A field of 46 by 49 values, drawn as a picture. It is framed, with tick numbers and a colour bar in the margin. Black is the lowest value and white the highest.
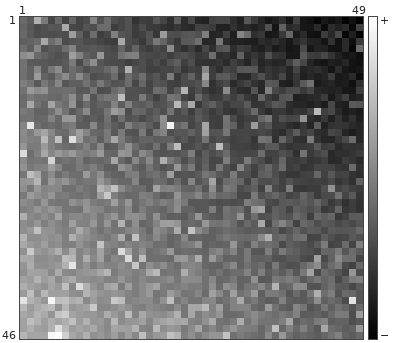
Grain: fine. Odd rows or columns: none. Mirror symmetry: none. Slope: up to the bottom left. Ninth with the lowest average: top right.
